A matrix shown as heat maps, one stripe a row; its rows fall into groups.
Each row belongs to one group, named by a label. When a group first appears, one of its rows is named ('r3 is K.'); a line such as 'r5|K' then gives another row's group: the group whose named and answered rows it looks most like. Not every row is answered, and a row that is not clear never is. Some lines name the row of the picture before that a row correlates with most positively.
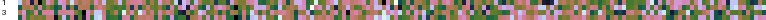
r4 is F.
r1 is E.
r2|F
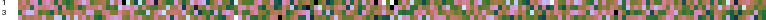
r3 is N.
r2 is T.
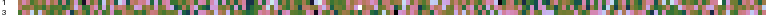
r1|T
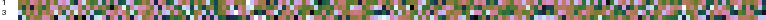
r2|E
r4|F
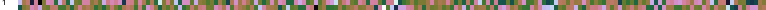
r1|E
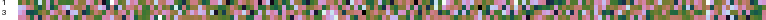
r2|E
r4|E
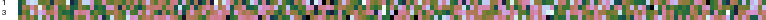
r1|N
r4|T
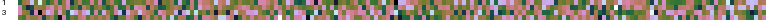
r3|E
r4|F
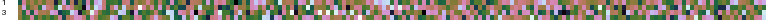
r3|T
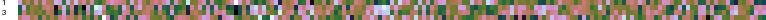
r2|F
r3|F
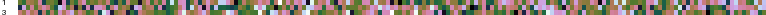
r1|F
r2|F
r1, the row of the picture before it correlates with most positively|3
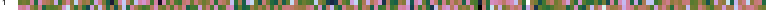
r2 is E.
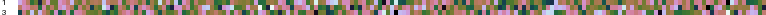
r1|E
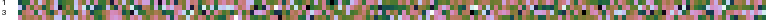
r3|F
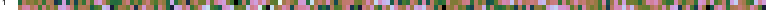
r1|F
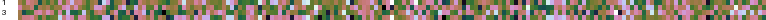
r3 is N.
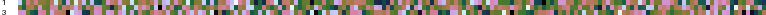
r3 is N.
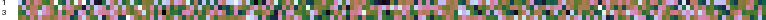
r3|N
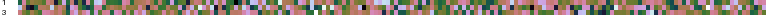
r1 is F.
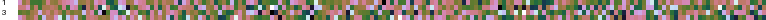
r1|E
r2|T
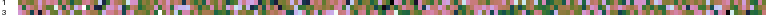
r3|E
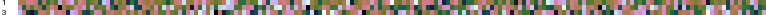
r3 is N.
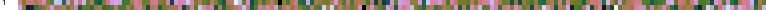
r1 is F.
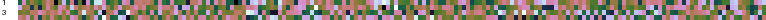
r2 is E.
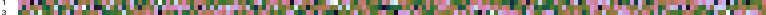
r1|E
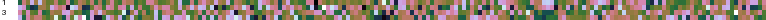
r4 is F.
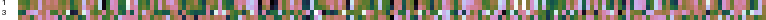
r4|T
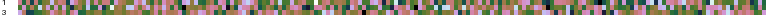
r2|T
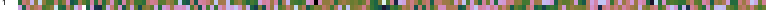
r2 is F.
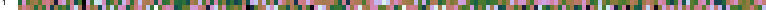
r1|F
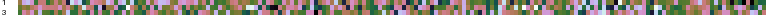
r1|N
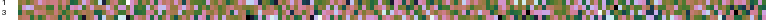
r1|T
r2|N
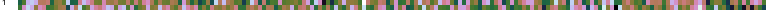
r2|N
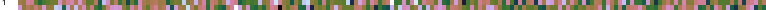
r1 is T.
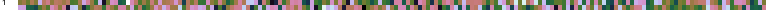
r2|N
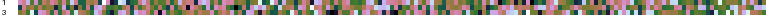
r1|T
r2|F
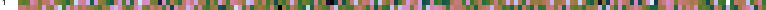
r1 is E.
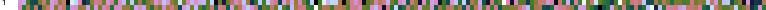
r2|E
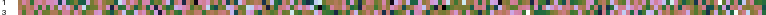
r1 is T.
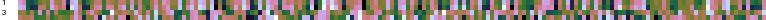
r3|T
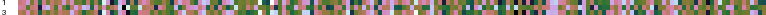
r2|E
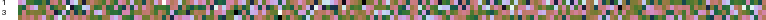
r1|N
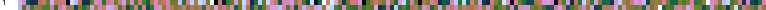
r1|N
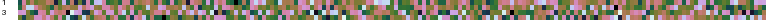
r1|F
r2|N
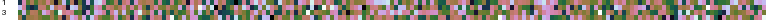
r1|F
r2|N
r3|F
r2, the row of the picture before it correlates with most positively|3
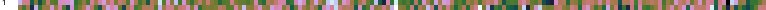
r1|E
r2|E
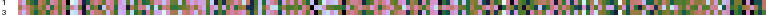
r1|N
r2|T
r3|N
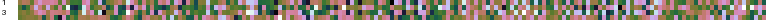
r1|T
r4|F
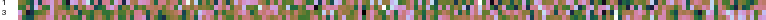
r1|E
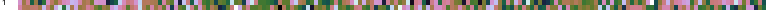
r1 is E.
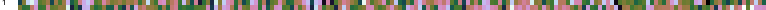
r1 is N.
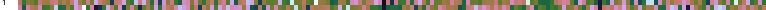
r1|E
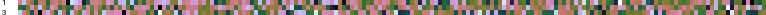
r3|E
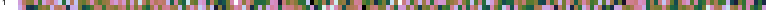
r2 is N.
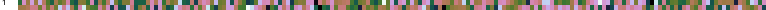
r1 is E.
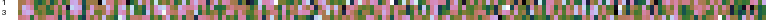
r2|N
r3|N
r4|T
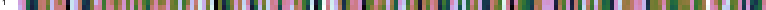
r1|N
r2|N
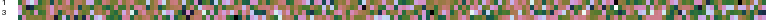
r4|F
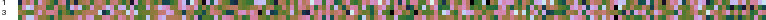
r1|F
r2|N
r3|T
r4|N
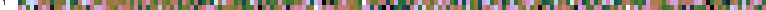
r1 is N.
